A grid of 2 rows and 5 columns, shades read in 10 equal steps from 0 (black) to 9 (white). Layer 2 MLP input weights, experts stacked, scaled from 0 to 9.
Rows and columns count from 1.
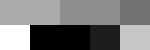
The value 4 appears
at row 1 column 5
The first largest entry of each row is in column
1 1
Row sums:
26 17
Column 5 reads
4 7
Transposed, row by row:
6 9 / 6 0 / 5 0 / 5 1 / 4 7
